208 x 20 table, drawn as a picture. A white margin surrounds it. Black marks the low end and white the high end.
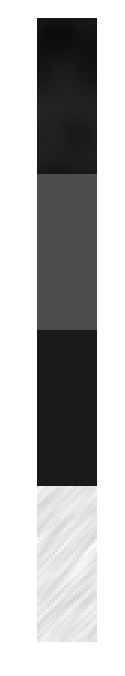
The table splits into 4 rows of 1 panel. Panel 1,1: very low, smooth, faint in contrast. Panel 2,1: low, flat. Panel 3,1: very low, flat. Panel 4,1: very high, slanting up to the right, faint in contrast.
